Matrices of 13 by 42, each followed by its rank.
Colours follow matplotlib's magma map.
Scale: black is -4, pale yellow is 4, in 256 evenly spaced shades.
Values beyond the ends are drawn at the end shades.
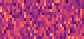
full rank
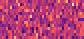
full rank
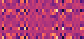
two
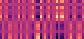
one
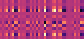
one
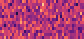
full rank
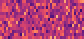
full rank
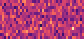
full rank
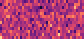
full rank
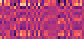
two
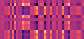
one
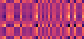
one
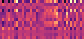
two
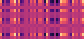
one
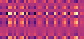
one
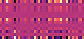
one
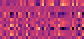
two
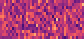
full rank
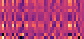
two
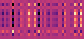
one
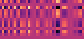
one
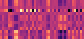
two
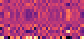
two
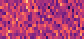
full rank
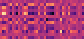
two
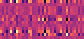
two
